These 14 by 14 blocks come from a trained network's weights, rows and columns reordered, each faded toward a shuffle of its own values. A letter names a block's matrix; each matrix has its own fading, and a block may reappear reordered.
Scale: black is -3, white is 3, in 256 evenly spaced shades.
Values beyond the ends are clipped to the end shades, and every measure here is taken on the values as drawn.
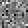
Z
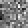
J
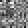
J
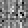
J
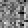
J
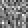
J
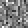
J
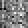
J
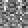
J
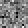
Z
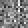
J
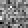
Z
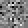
Z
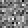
Z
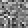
J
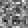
J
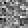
J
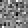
Z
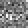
Z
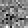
Z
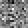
Z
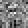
J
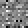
Z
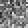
Z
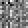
J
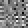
J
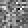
J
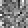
J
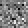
Z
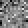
Z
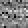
Z
